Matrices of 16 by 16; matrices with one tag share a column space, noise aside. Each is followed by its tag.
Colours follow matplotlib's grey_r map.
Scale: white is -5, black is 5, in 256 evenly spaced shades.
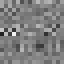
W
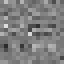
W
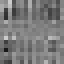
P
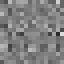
W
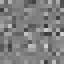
W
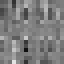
P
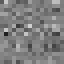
W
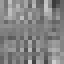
P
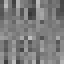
P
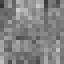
P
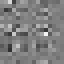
W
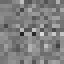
W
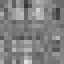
P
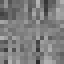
P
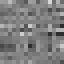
W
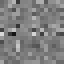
W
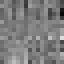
P
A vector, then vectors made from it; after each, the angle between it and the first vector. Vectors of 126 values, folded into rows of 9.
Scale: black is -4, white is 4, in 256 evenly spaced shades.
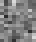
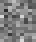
partly aligned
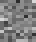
orthogonal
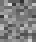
partly opposed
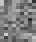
partly aligned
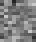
nearly opposite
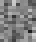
nearly parallel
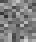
partly aligned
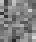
nearly parallel
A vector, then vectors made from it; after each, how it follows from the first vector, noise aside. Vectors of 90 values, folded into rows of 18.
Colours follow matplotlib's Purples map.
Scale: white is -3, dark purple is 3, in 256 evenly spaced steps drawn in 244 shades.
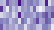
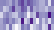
wrapped around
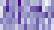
sign-scrambled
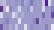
partly zeroed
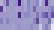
partly zeroed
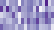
sign-scrambled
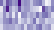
sign-scrambled
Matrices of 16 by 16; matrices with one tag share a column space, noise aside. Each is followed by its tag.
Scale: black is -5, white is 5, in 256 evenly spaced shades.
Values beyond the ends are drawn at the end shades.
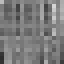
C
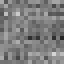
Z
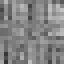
C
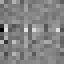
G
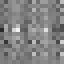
G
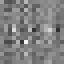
G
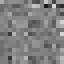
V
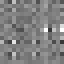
G
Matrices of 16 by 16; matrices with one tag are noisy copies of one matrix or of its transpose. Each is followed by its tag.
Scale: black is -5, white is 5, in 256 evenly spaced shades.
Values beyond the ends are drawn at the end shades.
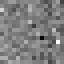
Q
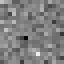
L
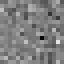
Q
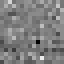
Q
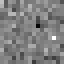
L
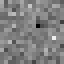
L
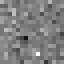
L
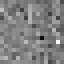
Q
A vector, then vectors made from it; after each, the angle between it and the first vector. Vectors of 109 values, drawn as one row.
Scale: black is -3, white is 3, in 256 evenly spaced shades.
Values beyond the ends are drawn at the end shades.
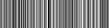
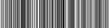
orthogonal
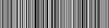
nearly opposite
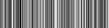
orthogonal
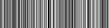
nearly parallel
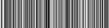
partly aligned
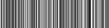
partly aligned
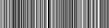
nearly parallel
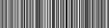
orthogonal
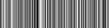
orthogonal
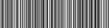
nearly opposite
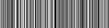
partly opposed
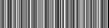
orthogonal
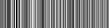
orthogonal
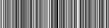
orthogonal
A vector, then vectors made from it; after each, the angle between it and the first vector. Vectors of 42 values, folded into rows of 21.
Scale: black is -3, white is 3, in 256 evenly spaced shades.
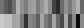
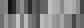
orthogonal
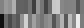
nearly opposite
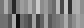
orthogonal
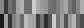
orthogonal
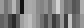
partly opposed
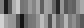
partly aligned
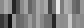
partly opposed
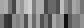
orthogonal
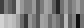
nearly parallel
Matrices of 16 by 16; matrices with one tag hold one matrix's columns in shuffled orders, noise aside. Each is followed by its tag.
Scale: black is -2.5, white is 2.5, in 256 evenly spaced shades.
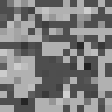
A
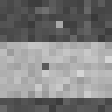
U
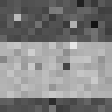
U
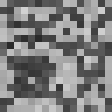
A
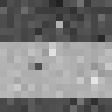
U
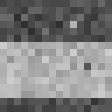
U
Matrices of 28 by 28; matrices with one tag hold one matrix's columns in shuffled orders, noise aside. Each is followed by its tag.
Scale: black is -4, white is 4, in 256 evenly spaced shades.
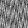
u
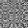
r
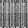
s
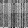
s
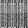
s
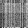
s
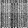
s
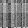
s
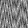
u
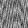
u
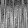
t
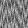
u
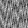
u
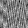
u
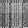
s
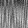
t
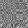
r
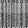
s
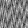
u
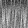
t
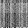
s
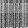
s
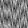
u
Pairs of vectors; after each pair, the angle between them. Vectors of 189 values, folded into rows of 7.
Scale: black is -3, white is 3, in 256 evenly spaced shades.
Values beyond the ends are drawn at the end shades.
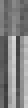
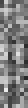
partly opposed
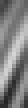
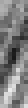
nearly opposite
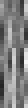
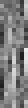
nearly parallel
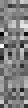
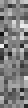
nearly parallel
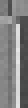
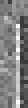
nearly parallel
